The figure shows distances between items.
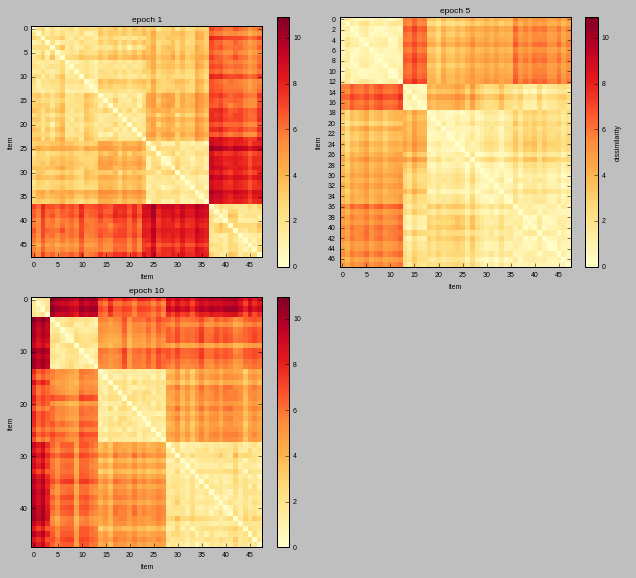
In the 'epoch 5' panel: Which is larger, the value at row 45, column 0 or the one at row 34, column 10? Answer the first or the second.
the first
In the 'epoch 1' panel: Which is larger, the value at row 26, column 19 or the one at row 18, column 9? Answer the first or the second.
the first
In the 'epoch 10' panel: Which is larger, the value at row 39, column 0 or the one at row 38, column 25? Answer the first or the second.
the first
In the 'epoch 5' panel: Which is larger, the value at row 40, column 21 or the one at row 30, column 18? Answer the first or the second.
the first
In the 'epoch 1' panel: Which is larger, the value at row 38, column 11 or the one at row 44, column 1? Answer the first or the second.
the first
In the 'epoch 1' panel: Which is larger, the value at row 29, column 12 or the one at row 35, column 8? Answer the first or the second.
the second
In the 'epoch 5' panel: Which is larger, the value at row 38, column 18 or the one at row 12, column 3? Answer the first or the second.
the first
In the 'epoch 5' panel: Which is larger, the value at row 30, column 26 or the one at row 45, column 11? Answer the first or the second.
the second
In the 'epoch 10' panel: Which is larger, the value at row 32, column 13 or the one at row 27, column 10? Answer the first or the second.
the second
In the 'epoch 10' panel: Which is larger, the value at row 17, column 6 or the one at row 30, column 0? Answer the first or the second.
the second
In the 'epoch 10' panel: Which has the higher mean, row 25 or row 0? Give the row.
0
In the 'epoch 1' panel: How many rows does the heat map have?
48
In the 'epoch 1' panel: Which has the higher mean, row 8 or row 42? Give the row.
42
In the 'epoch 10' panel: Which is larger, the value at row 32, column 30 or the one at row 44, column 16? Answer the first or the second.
the second
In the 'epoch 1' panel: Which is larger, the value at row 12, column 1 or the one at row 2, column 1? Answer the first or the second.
the second
